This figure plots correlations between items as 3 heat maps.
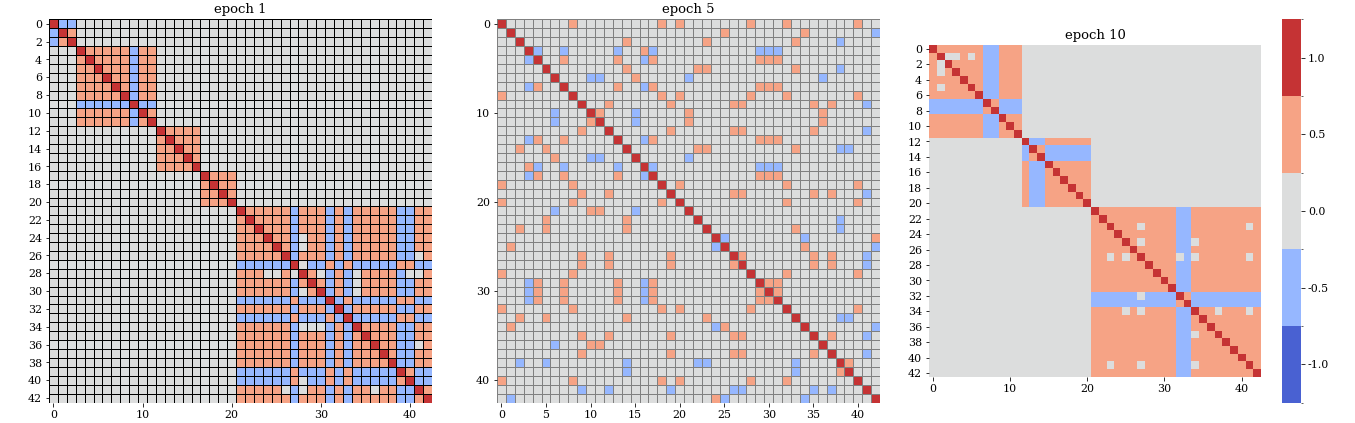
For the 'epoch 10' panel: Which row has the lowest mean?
33
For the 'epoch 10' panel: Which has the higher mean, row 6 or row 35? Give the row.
35
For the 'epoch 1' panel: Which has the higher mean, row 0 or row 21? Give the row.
21
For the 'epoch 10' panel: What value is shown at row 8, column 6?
-0.5
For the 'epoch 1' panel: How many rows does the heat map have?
43
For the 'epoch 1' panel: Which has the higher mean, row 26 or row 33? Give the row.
26
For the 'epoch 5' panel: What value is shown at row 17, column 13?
0.5
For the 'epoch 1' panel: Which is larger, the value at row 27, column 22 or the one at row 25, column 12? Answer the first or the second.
the second
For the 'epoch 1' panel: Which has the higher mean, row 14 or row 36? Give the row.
36
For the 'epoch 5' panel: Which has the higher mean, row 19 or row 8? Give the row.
8
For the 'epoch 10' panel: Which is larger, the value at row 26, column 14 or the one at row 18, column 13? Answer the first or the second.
the first
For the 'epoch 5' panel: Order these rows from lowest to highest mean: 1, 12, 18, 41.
41, 1, 12, 18
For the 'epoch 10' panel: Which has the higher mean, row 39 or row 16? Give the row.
39
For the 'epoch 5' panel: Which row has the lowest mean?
41
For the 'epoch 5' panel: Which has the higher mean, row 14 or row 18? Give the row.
18
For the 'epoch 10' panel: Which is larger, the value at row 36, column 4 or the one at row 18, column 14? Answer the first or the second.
the first
